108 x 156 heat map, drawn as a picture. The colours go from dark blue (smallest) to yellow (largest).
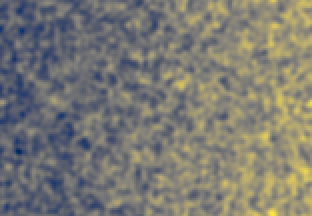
The field is mottled with small blotches. Values rise toward the right. The histogram is bell-shaped.
